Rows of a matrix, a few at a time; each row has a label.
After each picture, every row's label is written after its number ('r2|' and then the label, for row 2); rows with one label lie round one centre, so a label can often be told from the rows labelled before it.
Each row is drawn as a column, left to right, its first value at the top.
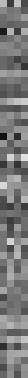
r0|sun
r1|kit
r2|sun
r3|kit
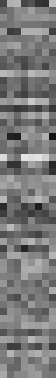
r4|kit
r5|sun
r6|sun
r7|kit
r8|kit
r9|kit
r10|kit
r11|sun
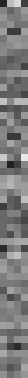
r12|kit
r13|sun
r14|sun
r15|kit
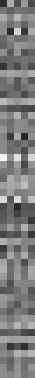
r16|kit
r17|sun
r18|kit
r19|sun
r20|kit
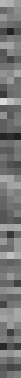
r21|sun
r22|sun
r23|sun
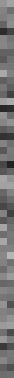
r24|sun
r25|sun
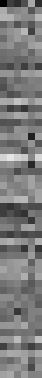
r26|kit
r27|kit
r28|kit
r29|kit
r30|sun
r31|kit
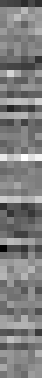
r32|kit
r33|kit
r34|kit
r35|kit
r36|kit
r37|kit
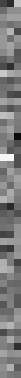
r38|kit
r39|kit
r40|sun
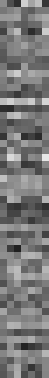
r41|sun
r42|kit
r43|kit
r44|sun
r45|sun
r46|sun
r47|kit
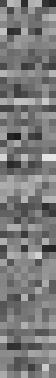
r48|kit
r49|sun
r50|sun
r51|kit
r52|sun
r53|sun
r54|kit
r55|kit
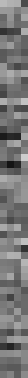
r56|sun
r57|sun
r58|sun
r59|kit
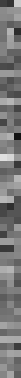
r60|kit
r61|kit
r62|sun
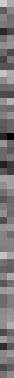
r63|sun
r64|sun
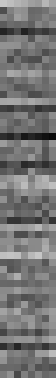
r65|sun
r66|sun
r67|sun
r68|sun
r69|sun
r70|sun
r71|sun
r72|sun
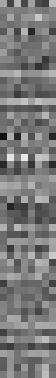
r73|sun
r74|kit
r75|sun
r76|kit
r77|sun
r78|kit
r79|kit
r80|sun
